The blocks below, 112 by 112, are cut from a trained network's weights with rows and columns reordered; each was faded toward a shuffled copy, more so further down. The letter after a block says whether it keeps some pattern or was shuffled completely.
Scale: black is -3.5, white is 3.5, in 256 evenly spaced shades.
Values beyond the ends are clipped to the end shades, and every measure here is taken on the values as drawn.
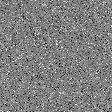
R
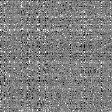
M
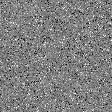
R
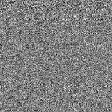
M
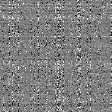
M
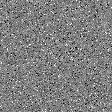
R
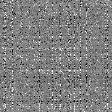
M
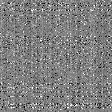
M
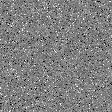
R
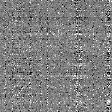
M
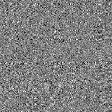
M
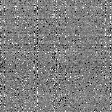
M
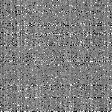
M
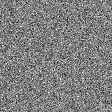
R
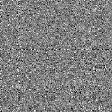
M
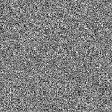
M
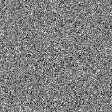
M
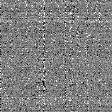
M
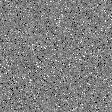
R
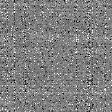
M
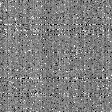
M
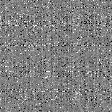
M
